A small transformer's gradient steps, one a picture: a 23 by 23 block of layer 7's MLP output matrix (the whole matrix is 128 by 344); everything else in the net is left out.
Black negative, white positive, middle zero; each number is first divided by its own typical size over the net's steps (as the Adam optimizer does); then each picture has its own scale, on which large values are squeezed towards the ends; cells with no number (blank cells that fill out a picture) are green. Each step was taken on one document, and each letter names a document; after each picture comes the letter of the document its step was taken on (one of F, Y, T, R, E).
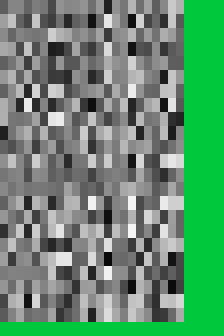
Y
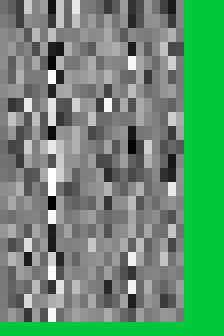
Y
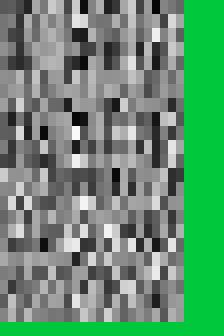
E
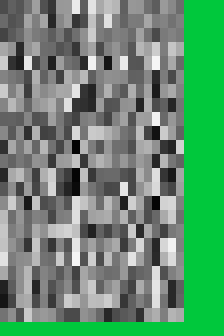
E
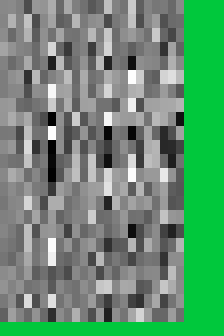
Y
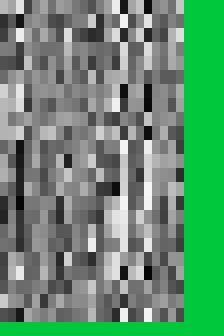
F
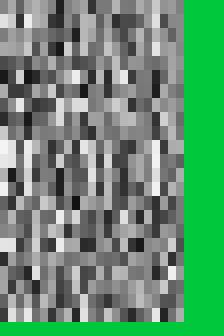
E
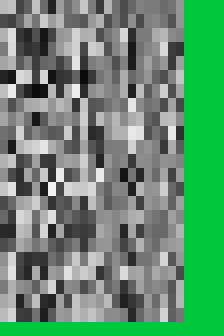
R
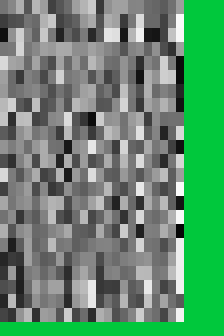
F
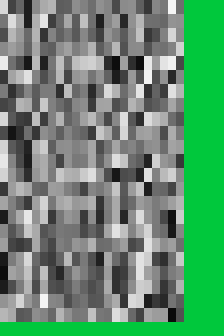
F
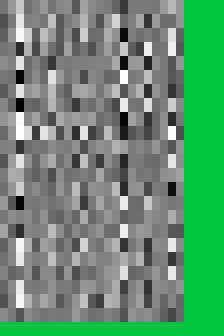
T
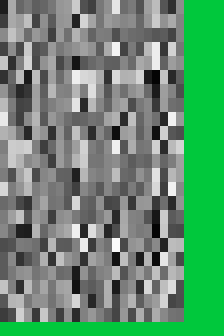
E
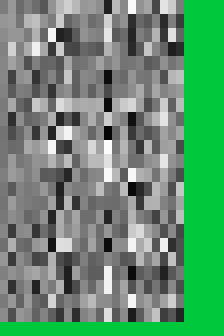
Y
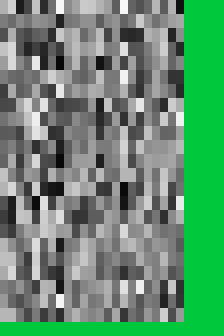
R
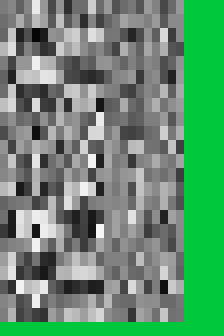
R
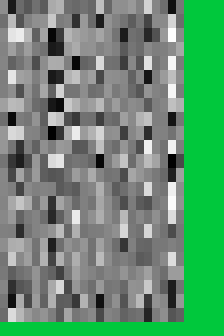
T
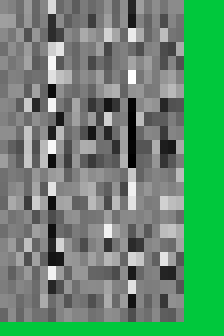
Y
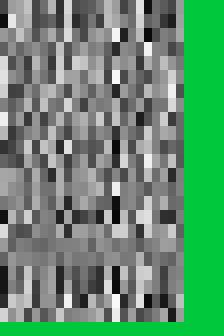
F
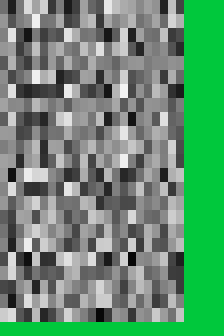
R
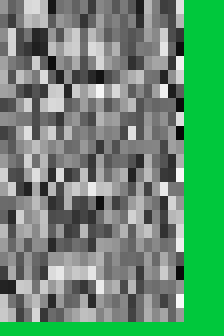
R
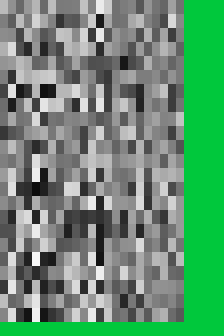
R
